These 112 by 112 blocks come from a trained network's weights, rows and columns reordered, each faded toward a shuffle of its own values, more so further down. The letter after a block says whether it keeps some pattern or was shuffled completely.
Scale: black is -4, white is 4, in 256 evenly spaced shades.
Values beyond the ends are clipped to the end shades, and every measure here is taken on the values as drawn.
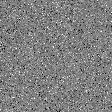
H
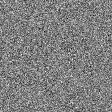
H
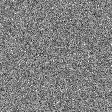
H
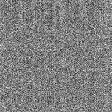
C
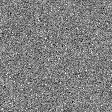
H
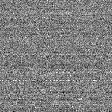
C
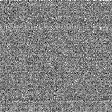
C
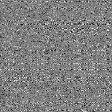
C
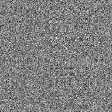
C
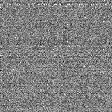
C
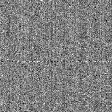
C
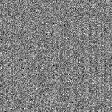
C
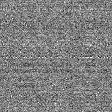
C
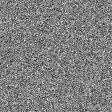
H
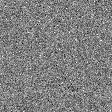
H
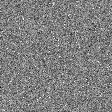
H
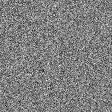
H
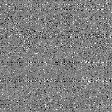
C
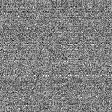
C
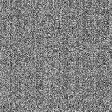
C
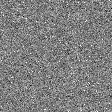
H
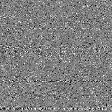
C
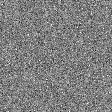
H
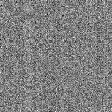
C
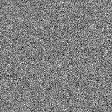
C
